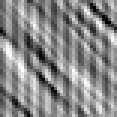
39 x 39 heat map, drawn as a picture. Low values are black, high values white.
Stripes: upright, repeating 9 times. Histogram: bell-shaped. Slope: none. Roughest part: top right.
